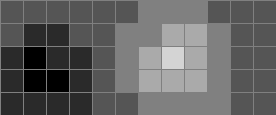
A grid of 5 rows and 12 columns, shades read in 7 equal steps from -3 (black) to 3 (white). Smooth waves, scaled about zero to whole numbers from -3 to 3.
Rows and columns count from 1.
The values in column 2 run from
-3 to -1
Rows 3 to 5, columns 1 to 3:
-2 -3 -2 | -2 -3 -3 | -2 -2 -2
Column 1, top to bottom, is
-1 -1 -2 -2 -2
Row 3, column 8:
2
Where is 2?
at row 3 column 8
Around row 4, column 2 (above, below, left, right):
-3 -2 -2 -3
